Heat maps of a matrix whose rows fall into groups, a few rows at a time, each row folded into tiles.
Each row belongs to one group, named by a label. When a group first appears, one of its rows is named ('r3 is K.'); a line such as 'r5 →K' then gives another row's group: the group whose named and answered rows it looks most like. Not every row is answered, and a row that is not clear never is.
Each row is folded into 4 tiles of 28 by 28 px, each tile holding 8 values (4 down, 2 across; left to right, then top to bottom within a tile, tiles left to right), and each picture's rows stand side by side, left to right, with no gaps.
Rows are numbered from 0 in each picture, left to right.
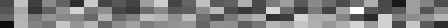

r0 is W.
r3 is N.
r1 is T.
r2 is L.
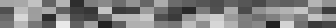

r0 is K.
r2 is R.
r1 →L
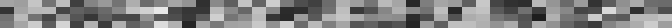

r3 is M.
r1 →K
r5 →L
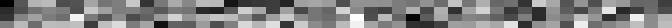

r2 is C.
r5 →L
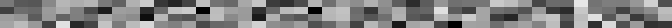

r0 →R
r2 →N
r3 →M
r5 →W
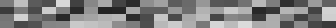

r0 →L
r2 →N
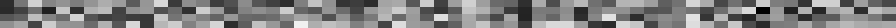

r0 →T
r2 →C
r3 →R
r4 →K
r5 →R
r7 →T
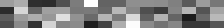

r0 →W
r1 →N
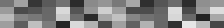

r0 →M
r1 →M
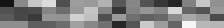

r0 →T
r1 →C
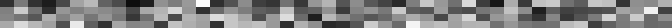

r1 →R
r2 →M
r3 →C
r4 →M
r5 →T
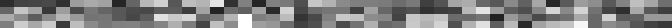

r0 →C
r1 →T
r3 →L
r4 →K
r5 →N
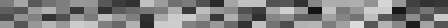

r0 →L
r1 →T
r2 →M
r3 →K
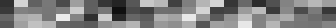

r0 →W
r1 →T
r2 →C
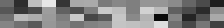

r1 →K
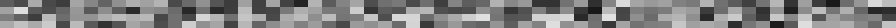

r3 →W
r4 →L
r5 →R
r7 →C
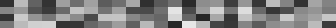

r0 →W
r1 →M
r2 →W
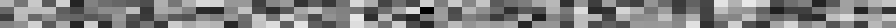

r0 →K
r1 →R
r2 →W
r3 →N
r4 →K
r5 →W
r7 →R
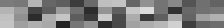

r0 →M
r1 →K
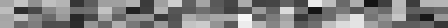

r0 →M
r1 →L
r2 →C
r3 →M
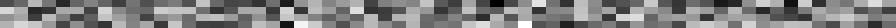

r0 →N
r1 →R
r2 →C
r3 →W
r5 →W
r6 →C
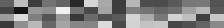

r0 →C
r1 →W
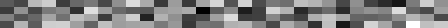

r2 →R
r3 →C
